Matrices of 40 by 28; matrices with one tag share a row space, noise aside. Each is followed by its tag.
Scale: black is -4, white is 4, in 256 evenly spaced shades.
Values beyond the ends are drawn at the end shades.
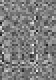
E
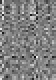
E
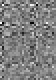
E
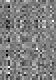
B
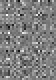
B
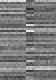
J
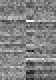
J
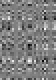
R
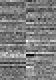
J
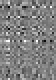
B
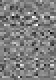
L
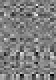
L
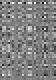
R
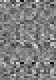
L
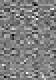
L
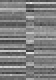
J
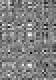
R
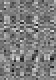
L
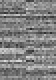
J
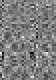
E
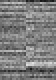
J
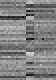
J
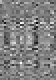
L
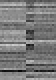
J
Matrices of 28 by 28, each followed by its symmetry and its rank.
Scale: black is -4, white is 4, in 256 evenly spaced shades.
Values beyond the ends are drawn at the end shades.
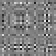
antisymmetric, rank two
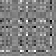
antisymmetric, rank two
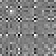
symmetric, rank three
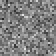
neither, full rank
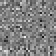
neither, rank five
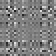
antisymmetric, rank two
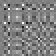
symmetric, rank three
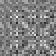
symmetric, rank three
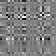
neither, rank two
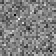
symmetric, full rank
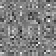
neither, rank five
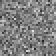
neither, full rank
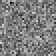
neither, full rank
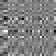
neither, rank two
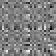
antisymmetric, rank two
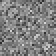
symmetric, full rank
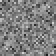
symmetric, full rank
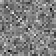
symmetric, full rank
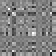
symmetric, rank three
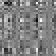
neither, rank two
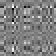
neither, rank two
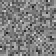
symmetric, full rank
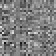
neither, rank five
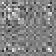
symmetric, rank three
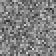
neither, full rank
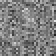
neither, rank five
